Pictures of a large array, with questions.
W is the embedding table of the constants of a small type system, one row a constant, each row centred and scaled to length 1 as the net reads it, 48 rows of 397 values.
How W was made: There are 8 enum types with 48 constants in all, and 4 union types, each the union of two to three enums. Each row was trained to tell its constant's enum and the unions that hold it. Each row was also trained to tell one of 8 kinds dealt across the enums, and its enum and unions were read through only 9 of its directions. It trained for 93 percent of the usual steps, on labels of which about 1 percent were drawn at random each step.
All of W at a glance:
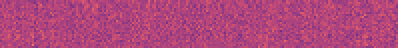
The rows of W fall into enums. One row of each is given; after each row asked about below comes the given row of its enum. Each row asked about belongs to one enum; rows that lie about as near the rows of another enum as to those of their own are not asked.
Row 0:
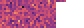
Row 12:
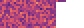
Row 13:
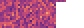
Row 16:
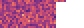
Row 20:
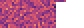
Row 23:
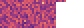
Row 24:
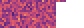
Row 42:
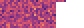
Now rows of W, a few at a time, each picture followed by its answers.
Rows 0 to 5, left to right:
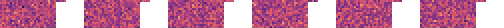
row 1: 42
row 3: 23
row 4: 42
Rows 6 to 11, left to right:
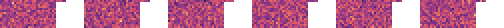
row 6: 24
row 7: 24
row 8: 42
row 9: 12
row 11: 23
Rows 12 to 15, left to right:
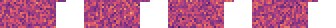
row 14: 42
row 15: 13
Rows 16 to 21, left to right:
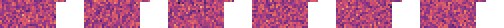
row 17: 23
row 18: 16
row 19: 42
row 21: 12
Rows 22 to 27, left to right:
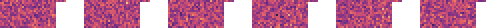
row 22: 23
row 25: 12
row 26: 24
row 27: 12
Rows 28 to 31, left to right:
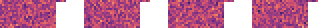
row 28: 23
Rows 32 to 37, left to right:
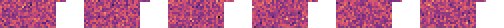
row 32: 24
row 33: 12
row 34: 0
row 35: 20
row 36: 20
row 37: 20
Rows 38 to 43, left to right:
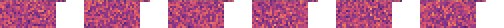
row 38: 13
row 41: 23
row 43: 20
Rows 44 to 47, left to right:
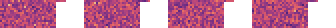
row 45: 20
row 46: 42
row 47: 20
